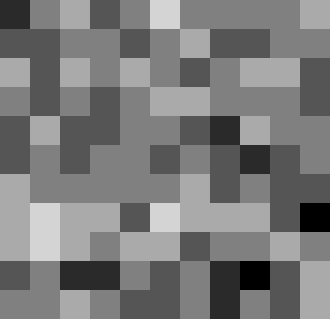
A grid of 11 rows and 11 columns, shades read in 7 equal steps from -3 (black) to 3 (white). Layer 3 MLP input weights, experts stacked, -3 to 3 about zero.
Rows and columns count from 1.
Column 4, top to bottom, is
-1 0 0 -1 -1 0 0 1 0 -2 0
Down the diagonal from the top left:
-2 -1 1 -1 0 -1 1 1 0 -1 1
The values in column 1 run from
-2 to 1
